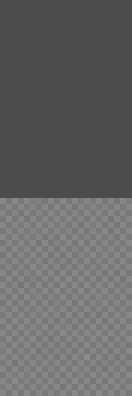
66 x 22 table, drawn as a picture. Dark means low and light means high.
It is made of 2 by 1 panels. Panel 1,1: low, flat. Panel 2,1: middling, checkered, faint in contrast.
